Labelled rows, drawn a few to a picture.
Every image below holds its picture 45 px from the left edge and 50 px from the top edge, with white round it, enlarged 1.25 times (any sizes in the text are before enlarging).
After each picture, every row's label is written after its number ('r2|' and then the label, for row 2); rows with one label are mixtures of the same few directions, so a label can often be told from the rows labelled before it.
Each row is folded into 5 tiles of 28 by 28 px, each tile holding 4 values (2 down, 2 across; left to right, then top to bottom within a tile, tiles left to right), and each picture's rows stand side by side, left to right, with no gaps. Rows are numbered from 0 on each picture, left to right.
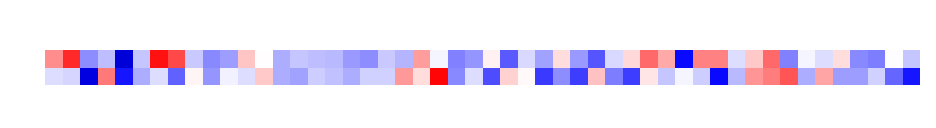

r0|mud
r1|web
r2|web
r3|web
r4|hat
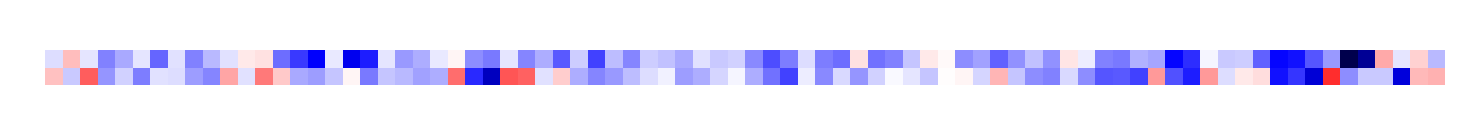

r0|web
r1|web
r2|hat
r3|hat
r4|web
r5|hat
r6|hat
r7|hat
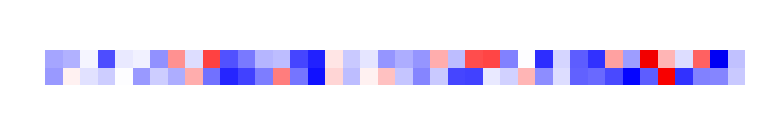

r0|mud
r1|hat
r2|hat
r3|hat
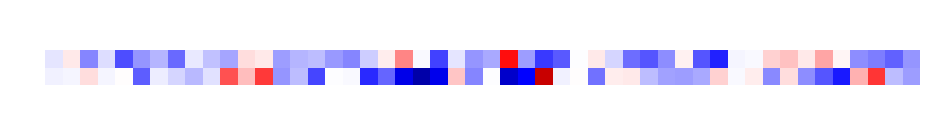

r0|hat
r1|web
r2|web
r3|web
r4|hat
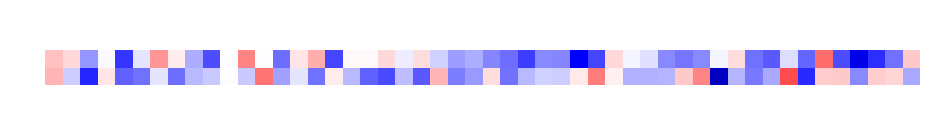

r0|mud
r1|web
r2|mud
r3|web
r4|mud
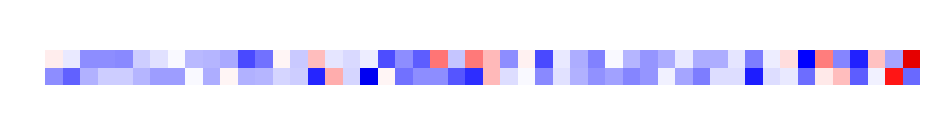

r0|web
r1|mud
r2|hat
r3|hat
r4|mud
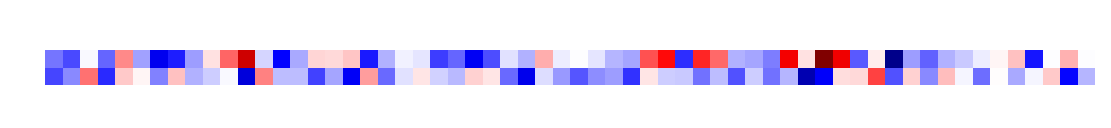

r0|mud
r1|web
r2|hat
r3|web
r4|hat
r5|web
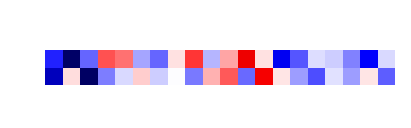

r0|web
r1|web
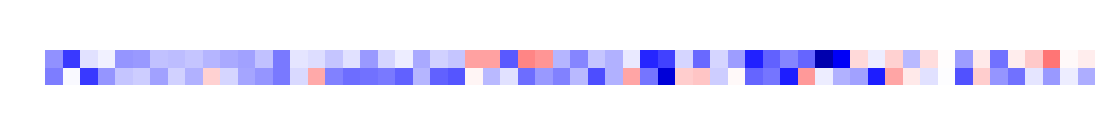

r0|web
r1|hat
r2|web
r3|hat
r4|hat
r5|mud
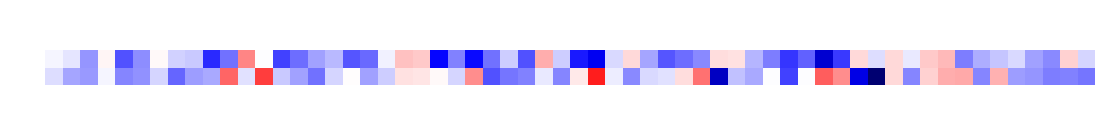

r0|mud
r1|web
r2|hat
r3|web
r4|hat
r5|hat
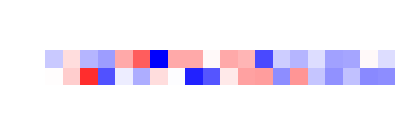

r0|web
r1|hat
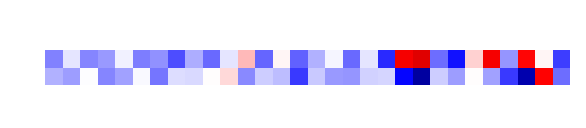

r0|mud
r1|mud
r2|web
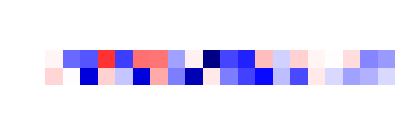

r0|mud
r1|hat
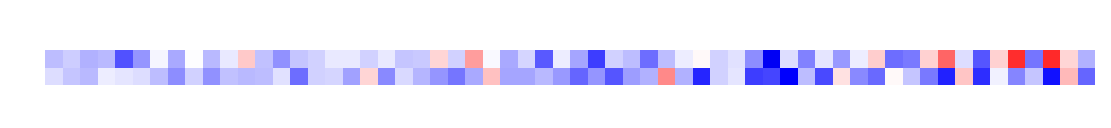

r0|hat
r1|mud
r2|hat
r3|hat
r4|hat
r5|web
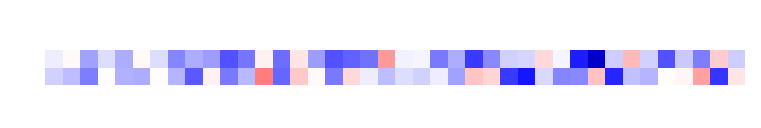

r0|mud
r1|mud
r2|hat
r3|web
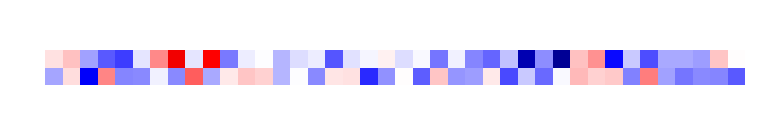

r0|mud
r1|web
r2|mud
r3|hat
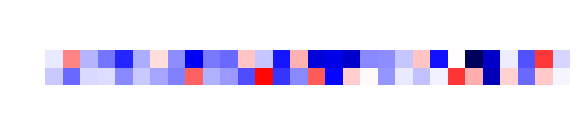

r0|web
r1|mud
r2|hat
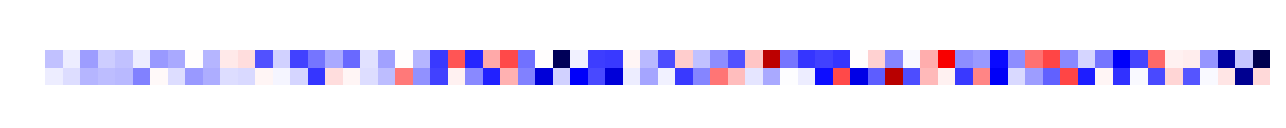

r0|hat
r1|hat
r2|mud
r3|web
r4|mud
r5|mud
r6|mud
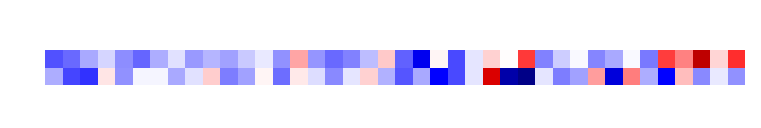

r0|hat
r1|mud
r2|hat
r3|mud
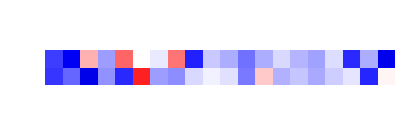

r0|hat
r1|mud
